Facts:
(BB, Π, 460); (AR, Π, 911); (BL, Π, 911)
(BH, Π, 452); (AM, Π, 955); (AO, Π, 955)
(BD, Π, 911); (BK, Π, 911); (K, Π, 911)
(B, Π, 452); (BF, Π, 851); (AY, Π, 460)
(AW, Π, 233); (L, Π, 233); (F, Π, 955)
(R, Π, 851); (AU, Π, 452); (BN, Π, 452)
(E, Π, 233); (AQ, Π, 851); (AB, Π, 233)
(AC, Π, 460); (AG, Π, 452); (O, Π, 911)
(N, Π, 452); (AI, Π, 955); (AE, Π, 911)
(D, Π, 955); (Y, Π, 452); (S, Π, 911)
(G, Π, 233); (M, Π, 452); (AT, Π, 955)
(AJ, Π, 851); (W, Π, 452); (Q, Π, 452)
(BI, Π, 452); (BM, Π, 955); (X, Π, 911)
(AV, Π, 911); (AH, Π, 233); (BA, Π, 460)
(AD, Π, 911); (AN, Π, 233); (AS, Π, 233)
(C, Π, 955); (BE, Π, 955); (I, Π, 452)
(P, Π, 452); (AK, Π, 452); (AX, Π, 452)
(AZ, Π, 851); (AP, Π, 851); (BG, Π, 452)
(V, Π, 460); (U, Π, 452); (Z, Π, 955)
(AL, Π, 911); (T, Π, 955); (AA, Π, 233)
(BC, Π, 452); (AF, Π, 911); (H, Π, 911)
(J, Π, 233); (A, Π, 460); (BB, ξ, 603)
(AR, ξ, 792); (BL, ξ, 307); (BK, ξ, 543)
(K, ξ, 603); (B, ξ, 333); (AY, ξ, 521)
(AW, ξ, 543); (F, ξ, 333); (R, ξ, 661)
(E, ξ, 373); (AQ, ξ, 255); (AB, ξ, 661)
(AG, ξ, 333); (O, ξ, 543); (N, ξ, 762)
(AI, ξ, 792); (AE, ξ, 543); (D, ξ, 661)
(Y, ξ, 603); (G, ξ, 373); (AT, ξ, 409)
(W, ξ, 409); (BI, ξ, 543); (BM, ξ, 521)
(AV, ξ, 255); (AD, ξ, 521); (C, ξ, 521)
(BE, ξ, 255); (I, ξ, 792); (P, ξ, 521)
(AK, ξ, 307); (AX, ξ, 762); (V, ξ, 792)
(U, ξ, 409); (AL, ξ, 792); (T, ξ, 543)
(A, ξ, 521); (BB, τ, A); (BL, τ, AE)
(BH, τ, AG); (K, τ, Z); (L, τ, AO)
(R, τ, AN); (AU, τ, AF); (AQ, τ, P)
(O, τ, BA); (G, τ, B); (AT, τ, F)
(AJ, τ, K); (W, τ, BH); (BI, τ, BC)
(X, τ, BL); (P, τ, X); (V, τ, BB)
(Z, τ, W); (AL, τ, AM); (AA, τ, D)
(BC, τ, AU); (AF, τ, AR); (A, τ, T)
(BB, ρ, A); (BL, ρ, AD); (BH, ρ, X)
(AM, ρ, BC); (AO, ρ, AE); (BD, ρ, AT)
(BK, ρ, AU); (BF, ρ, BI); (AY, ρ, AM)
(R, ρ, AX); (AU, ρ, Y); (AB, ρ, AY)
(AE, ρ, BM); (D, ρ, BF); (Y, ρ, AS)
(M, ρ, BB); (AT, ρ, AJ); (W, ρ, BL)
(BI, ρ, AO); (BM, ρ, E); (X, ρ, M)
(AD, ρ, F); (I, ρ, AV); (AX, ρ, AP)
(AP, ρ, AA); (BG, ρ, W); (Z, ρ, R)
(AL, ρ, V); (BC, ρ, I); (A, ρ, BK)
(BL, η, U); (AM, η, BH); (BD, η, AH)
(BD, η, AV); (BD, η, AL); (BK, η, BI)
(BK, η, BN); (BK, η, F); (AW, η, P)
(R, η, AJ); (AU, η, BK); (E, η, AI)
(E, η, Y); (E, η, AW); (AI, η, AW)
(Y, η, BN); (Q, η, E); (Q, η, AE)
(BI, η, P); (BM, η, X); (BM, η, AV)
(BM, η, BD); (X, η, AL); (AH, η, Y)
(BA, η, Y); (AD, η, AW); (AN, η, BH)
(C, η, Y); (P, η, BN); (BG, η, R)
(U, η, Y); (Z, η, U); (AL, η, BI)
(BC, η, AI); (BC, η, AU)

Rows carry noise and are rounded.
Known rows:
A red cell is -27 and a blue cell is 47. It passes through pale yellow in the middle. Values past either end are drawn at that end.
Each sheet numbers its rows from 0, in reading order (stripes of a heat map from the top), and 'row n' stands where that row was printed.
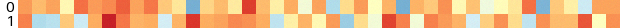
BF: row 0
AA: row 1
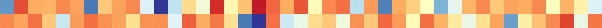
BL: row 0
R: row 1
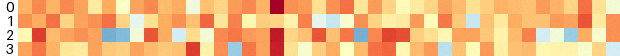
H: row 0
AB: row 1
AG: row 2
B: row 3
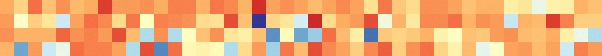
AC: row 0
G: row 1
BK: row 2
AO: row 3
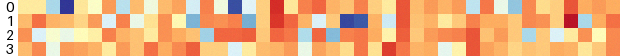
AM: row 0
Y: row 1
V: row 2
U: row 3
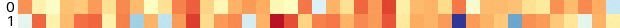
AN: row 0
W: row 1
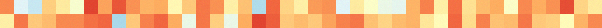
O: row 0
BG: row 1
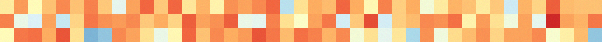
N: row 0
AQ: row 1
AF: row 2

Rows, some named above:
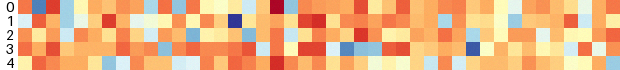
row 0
AO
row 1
BC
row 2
D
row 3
AP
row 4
AF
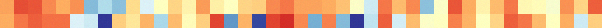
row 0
BH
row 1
AE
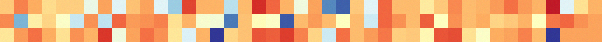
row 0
Y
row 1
AT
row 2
M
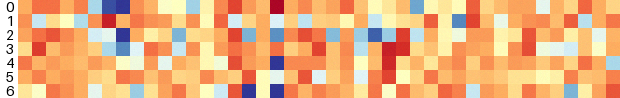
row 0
AR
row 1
BI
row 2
AE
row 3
AG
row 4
E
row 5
AZ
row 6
BM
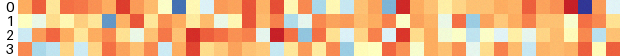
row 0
AU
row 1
F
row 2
AX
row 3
AA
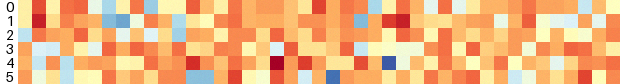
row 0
T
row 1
AG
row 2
Z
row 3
O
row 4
AY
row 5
AL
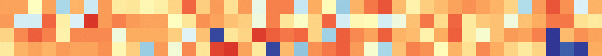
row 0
AS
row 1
O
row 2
M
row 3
A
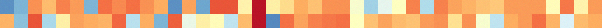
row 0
AD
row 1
AO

